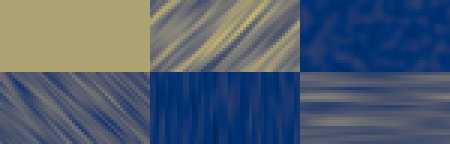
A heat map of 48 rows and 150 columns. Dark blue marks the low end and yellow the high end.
The table splits into 2 rows of 3 panels. Panel 1,1: high, flat. Panel 1,2: middling, slanting up to the right, strong in contrast. Panel 1,3: very low, blotchy, faint in contrast. Panel 2,1: low, slanting down to the right. Panel 2,2: very low, streaked downward, faint in contrast. Panel 2,3: low, streaked across.
